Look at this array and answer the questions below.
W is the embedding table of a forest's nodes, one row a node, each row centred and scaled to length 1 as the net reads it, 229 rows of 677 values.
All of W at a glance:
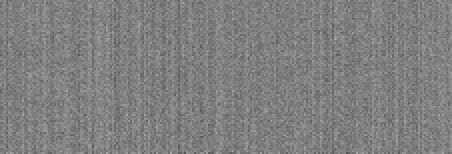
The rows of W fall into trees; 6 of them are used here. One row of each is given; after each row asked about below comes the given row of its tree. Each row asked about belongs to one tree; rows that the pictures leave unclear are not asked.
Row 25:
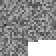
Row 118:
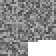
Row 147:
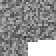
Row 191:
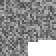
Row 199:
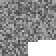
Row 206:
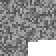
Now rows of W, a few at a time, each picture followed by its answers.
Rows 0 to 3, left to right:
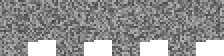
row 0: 118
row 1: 25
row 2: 147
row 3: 199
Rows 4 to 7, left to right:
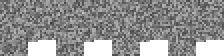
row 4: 206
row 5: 206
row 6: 118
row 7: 25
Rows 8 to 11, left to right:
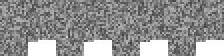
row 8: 206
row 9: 191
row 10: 199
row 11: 206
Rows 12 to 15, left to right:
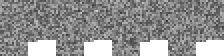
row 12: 118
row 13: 118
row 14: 191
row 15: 199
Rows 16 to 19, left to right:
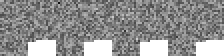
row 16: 118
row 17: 147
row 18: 25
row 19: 118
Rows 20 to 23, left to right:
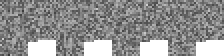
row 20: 206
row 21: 147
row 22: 191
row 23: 118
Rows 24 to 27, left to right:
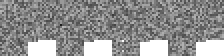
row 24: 191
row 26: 118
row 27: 147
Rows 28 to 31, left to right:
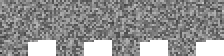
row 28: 118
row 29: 147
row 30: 147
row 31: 191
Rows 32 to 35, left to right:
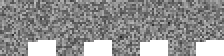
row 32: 118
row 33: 191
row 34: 199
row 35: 118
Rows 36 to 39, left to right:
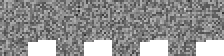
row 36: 191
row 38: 206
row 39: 25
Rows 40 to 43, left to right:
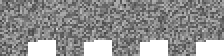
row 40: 206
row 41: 147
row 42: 191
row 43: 206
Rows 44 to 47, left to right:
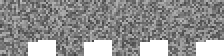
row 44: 118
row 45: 147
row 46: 191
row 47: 147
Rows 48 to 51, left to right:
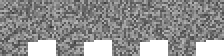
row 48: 199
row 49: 199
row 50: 191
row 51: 147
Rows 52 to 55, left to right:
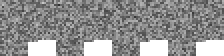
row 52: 118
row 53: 191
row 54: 206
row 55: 118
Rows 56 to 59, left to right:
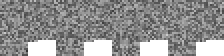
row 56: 118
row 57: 147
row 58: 147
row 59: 118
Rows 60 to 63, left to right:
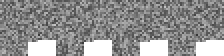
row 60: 118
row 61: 206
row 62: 147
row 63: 118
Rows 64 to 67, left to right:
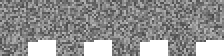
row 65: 118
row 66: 206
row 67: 199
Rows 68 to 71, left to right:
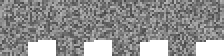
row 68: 191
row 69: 147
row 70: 206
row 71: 199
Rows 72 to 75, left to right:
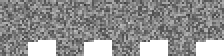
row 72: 199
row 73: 191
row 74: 199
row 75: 206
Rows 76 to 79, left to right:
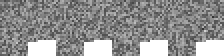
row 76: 206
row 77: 191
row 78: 206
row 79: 147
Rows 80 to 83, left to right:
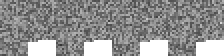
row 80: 118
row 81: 206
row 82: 206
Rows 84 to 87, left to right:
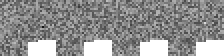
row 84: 147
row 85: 191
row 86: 191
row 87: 191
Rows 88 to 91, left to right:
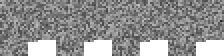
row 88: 118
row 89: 118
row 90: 147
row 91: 206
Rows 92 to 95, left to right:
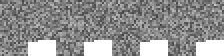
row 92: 118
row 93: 118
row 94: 199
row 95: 206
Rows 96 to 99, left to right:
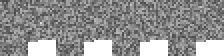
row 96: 206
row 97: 206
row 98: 25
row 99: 147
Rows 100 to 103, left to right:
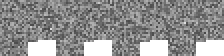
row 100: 191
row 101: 118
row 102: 25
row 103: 206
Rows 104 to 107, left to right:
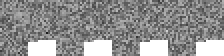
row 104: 25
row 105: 118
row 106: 199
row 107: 206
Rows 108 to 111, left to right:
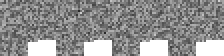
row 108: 147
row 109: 118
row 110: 147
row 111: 191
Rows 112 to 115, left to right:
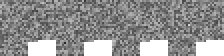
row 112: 118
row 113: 118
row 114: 25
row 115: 191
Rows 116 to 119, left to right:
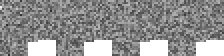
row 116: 147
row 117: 191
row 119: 147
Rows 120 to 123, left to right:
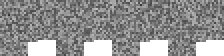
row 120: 118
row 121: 206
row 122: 118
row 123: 25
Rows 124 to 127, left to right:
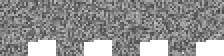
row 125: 191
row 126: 25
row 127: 118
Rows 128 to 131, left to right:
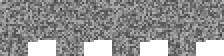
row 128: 147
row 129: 118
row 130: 147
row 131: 206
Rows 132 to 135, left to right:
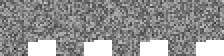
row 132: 25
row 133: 118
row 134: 206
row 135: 199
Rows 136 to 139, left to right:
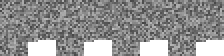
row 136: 147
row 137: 147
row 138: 118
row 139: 199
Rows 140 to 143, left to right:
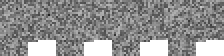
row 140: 147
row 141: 191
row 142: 199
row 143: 147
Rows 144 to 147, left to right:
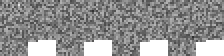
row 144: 25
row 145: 191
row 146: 206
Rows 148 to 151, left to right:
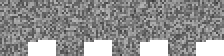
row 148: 206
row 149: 206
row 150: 206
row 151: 199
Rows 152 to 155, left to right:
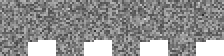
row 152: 191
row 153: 199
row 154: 199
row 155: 206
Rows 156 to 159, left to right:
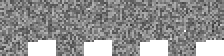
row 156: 199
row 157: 199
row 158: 191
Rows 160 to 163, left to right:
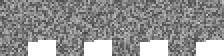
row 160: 25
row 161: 206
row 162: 206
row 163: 206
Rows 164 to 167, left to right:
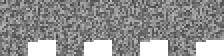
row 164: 147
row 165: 206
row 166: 206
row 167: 147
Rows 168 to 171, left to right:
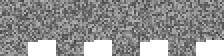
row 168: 118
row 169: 199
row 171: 25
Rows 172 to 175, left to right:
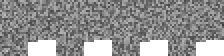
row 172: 191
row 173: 25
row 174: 206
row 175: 147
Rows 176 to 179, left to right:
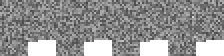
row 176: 25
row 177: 191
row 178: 118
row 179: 25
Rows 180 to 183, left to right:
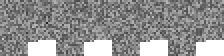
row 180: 199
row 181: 199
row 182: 199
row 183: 206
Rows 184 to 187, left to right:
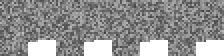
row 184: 206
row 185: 25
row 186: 191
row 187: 191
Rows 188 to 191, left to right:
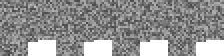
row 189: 118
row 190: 25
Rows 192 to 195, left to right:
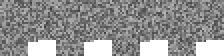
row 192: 191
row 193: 118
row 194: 206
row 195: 191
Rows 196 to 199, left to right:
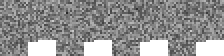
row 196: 191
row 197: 118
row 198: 199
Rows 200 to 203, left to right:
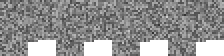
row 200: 199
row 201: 191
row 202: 118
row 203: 118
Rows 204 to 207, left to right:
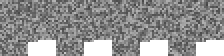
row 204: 199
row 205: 206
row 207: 118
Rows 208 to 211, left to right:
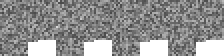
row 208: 199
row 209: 147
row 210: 147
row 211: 206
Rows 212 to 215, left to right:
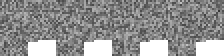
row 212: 25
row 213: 206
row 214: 206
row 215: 147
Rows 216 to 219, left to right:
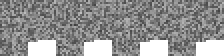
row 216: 206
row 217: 191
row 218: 118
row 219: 118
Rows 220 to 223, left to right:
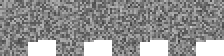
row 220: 191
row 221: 118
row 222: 191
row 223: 25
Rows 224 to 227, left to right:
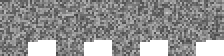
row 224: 206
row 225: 206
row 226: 199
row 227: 191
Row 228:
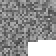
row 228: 191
